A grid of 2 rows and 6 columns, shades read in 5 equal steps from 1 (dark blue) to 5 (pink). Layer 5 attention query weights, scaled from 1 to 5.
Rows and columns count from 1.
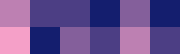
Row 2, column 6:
2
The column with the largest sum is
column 1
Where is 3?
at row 1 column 5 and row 2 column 3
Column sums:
9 3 5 3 7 3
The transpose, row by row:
4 5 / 2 1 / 2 3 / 1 2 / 3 4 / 1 2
